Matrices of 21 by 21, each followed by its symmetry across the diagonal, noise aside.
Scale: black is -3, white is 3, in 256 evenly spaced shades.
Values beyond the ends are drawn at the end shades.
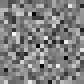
antisymmetric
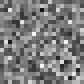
symmetric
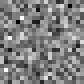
antisymmetric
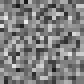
antisymmetric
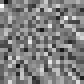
antisymmetric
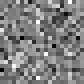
antisymmetric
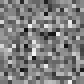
antisymmetric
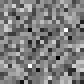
symmetric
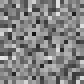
symmetric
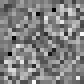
symmetric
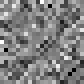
symmetric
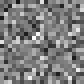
symmetric
